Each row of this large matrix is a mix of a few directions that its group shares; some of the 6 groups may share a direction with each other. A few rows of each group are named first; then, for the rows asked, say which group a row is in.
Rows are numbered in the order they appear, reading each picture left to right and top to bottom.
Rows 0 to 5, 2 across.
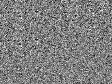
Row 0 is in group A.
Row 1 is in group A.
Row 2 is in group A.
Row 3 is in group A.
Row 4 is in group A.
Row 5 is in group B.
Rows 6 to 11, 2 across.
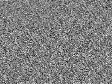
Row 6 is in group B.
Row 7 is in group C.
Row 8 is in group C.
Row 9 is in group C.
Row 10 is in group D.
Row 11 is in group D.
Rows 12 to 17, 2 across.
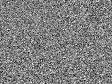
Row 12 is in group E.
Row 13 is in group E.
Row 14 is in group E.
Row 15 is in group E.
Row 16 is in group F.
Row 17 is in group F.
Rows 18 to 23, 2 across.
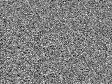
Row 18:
B
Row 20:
F
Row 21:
B
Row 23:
B
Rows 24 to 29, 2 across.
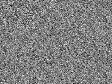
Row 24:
D
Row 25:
B
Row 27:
B
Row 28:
C
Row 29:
B
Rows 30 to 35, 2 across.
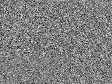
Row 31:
B
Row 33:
C
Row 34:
B
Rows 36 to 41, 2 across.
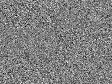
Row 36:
B
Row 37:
E
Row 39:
C
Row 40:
B
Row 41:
D
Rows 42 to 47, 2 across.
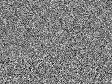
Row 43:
D
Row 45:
E
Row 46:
F
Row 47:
A
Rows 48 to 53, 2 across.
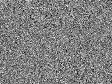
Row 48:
E
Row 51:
C
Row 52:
A
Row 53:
A
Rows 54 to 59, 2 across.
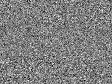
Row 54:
D
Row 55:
A
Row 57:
B
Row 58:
F
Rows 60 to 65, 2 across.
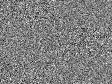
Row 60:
A
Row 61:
B
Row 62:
A
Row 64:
C
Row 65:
C
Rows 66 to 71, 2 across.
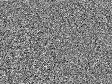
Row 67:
B
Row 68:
E
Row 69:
A
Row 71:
F
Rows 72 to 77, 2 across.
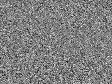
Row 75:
C
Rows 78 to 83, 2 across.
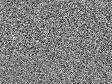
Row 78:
F
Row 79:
B
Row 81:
A
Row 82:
A
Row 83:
B
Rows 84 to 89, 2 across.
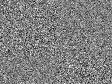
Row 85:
C
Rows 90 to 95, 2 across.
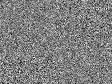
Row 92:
D
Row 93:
E
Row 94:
A
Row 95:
E
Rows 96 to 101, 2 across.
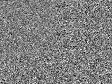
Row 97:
F
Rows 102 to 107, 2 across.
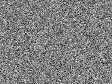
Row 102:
B
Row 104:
E
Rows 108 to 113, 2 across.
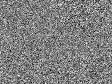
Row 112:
F
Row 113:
E
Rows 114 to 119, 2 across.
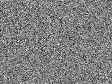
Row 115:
B
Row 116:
A
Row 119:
D
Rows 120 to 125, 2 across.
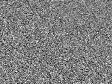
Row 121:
B
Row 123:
F
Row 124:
B
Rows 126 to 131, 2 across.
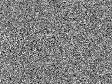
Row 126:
A
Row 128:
C
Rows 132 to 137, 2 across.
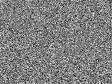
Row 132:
E
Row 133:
A
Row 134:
E
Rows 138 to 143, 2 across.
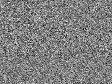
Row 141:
D
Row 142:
B
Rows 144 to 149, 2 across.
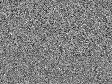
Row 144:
A
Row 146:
D
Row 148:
C
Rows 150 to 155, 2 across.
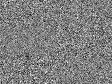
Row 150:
E
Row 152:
C
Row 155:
D
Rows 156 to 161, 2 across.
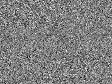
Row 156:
C
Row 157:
A
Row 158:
C
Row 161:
F
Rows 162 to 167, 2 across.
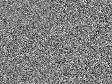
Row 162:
B
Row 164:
C
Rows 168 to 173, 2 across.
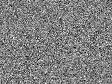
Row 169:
C
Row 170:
A
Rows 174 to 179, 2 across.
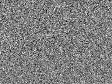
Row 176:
C
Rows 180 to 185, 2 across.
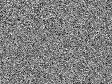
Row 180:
F
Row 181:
D
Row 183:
F
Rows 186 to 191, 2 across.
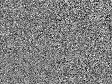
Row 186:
A
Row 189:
A
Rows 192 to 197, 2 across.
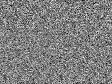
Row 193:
E
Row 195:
F
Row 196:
B
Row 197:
D
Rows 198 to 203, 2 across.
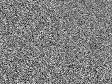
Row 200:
F
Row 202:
B
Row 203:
A
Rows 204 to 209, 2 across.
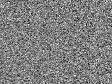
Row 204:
F
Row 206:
B
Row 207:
F
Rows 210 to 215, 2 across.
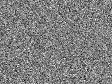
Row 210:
C
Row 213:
B
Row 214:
C
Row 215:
F
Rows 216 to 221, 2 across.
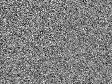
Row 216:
C
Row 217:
D
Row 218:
F
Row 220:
F
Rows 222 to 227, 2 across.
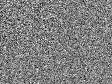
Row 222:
F
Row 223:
D
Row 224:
C
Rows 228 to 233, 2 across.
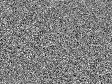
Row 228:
C
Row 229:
B
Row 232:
D
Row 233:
F
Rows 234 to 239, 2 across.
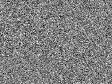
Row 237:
B
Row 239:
D
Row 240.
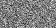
